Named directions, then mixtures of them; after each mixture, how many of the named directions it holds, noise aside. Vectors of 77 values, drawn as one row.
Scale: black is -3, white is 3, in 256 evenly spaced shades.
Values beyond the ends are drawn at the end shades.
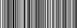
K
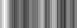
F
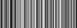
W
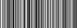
one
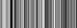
two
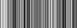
two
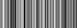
three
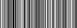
one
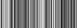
three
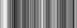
one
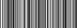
one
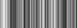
three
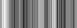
one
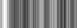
one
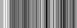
one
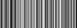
one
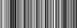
three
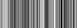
two
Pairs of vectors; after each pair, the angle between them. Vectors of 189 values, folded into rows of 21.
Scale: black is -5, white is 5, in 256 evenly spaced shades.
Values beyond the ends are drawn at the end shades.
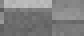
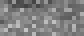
partly opposed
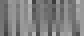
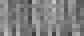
nearly opposite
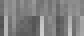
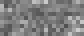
orthogonal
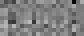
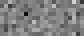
partly opposed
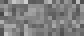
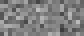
partly aligned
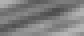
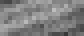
nearly opposite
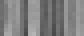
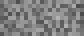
orthogonal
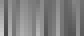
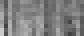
nearly parallel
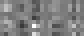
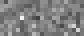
partly aligned
